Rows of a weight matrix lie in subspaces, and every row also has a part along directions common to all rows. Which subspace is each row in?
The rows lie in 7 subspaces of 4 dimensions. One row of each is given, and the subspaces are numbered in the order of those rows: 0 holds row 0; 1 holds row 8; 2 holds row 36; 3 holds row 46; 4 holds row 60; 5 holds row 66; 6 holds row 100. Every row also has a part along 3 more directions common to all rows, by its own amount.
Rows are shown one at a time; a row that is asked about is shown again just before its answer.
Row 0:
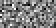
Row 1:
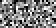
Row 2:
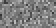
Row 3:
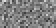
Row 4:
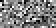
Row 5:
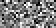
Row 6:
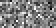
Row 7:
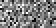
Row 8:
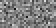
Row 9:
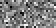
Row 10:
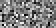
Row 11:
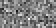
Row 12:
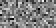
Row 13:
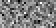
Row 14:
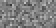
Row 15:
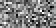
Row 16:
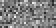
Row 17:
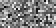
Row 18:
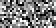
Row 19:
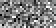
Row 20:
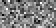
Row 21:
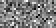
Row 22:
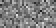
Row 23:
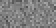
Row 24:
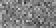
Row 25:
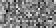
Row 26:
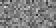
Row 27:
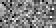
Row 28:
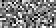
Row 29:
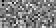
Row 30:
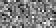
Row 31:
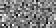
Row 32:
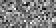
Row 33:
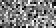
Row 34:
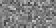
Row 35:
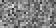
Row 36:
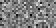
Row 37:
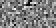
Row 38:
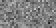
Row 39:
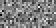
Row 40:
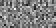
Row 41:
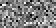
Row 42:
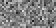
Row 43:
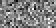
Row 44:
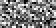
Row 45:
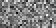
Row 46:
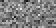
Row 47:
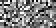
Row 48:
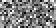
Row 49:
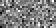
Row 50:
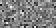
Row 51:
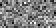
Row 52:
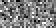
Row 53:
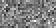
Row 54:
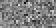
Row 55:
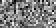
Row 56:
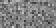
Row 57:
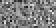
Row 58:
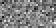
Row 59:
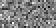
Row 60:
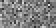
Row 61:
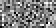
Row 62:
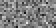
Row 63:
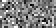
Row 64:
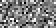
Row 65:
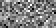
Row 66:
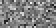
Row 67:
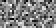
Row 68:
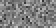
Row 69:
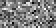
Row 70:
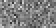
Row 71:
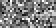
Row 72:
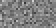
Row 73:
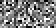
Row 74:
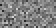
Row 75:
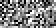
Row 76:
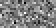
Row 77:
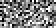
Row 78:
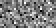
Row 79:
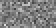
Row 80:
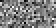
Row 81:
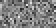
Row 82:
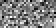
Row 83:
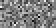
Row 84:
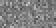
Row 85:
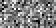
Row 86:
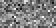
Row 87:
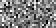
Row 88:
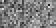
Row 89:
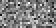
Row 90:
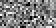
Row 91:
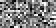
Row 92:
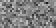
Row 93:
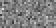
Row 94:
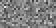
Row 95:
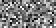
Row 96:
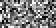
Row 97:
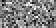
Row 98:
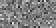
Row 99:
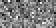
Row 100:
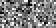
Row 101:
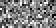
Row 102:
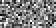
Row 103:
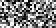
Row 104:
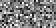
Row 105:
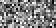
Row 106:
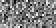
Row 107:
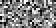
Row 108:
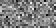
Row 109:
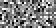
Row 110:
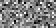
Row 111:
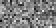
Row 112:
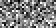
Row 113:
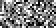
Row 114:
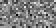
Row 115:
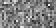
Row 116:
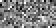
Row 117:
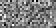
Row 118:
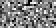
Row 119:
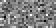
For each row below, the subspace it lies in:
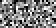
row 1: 5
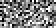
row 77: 1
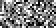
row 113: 6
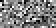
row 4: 3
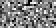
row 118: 6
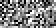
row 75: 1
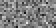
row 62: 0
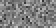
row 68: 0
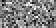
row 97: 4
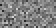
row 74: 5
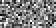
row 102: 1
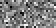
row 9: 5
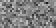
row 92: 0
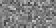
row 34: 5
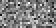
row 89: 3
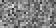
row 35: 4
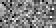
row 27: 0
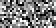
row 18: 0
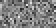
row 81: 5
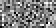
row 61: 1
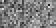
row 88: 4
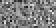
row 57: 5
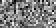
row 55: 5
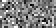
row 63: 4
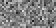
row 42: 5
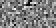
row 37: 6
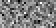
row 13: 2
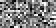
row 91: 2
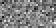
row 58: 0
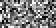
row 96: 3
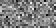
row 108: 5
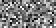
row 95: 4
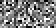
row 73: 5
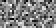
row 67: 0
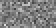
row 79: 6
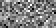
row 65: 6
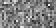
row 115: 3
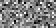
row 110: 2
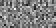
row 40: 3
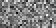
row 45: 6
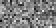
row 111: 0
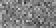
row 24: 6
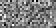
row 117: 1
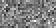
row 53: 3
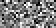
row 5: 2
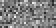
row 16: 3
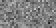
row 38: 5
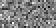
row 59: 4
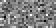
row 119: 2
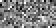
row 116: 3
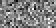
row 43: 5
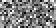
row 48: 0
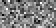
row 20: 2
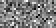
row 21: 3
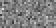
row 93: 6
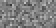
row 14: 0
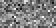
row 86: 3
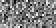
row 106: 6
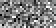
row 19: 4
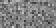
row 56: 2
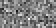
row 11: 6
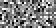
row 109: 0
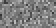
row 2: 5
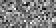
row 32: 5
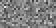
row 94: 1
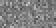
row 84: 3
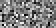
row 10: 1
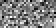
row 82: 0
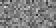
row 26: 1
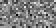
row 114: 2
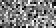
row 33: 6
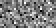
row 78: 2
